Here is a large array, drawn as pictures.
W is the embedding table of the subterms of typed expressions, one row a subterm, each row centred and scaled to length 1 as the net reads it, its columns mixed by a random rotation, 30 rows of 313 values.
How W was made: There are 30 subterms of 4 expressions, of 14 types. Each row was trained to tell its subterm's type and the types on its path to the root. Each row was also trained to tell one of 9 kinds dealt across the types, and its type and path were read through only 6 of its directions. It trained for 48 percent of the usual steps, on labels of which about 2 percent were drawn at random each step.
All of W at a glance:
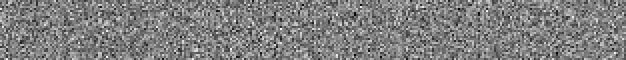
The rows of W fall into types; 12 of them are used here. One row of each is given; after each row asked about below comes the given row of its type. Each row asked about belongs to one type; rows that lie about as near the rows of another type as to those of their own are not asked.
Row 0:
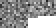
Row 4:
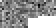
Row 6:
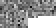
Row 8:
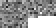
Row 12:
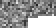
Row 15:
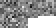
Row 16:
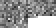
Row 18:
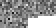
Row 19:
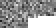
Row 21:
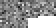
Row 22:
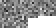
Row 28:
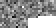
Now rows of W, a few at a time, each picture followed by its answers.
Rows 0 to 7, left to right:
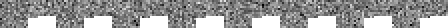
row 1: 8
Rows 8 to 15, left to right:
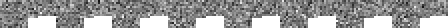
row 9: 4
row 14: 8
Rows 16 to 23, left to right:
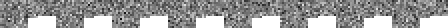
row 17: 12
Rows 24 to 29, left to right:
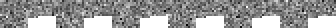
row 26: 18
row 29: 12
